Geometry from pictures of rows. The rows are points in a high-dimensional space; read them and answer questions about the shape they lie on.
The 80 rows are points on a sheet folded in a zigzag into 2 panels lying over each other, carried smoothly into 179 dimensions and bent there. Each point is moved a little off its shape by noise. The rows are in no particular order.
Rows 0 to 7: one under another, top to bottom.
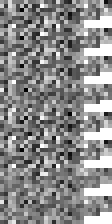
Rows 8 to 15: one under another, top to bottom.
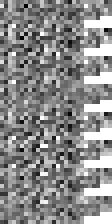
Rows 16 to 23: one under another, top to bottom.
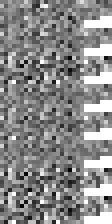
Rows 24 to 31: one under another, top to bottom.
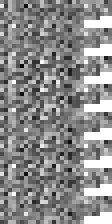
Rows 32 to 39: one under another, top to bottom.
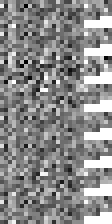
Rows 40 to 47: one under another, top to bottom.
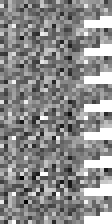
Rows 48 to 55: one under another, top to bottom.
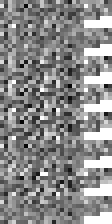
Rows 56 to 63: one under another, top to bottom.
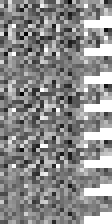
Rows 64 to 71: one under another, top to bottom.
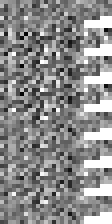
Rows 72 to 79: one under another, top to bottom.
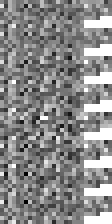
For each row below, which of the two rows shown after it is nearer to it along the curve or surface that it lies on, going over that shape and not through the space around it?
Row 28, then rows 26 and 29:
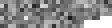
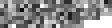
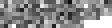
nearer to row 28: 26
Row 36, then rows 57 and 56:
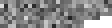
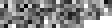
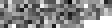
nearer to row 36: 57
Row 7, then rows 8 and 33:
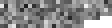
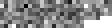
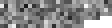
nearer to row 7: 33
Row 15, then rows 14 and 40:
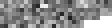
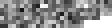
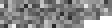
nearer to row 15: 40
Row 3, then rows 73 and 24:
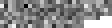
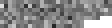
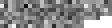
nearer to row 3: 24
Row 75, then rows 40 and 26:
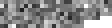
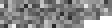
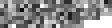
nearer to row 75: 26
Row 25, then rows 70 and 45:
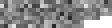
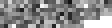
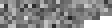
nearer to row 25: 70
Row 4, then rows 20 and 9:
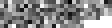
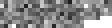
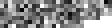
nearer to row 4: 9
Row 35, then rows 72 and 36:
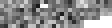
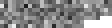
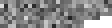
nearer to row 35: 72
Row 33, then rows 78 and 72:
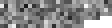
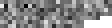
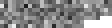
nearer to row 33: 78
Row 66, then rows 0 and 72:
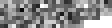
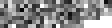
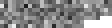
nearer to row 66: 0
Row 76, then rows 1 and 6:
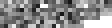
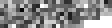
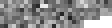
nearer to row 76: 6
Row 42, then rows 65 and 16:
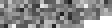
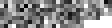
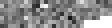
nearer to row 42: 16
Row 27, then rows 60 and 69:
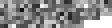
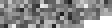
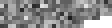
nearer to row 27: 69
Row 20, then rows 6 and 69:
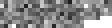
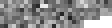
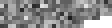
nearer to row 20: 6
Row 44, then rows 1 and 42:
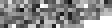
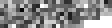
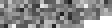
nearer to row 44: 42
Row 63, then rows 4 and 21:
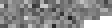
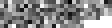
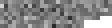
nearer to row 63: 21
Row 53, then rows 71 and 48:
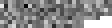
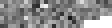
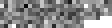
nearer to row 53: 48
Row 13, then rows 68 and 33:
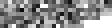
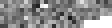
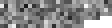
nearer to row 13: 68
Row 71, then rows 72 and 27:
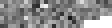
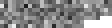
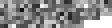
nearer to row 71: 72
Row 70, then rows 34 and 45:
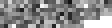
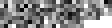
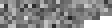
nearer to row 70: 34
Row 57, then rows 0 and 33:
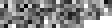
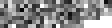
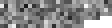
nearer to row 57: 0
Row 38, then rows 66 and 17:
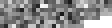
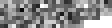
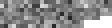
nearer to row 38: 17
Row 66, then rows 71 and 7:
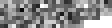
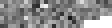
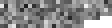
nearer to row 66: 7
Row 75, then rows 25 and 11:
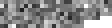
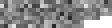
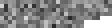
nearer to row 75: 11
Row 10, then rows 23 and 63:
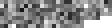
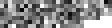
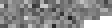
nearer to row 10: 23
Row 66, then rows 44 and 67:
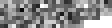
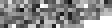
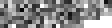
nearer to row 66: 67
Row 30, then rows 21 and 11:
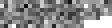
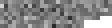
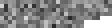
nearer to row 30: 21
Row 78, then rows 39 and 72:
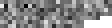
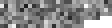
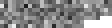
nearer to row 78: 39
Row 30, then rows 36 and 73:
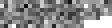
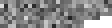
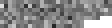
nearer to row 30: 73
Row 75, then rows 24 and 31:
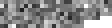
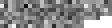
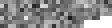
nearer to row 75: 31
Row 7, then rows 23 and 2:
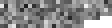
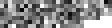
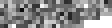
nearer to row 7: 2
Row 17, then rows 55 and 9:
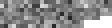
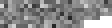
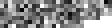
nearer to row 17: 55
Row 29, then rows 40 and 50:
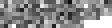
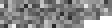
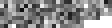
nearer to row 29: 40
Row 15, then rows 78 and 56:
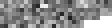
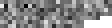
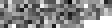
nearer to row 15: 56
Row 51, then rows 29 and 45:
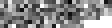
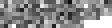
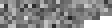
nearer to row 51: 29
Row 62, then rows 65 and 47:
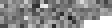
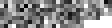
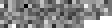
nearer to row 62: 47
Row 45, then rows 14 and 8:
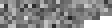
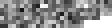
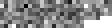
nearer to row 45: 14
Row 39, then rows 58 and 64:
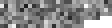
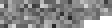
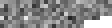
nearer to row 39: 64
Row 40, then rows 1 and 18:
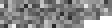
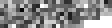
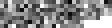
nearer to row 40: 18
